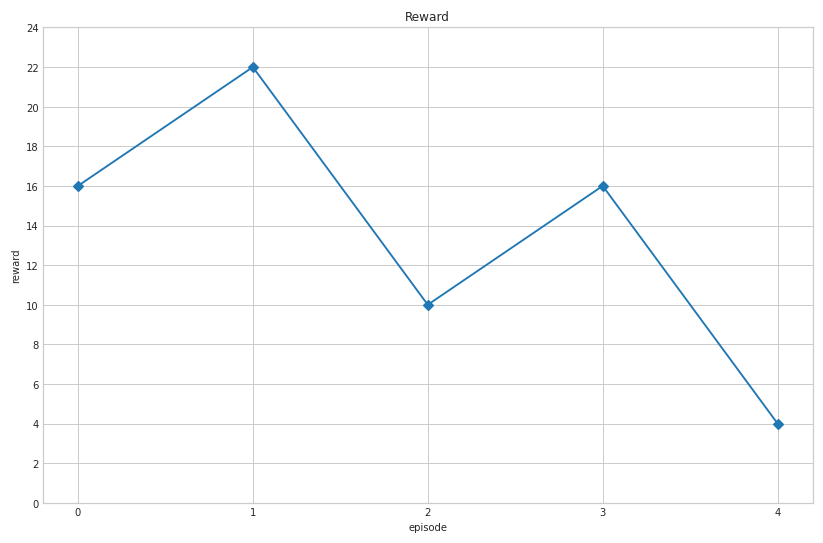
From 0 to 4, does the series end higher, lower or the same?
lower
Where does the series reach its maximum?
1
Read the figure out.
Title: Reward
x-axis: episode, ticks 0 1 2 3 4
y-axis: reward, ticks 0 2 4 6 8 10 12 14 16 18 20 22 24
Values:
16 22 10 16 4
